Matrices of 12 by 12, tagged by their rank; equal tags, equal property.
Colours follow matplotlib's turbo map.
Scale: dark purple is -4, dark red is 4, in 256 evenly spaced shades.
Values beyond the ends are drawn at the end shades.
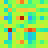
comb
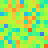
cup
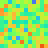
cup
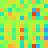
comb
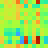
comb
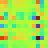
comb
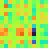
comb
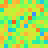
cup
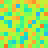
cup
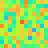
cup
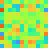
comb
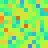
cup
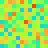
cup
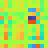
comb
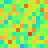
cup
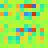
comb
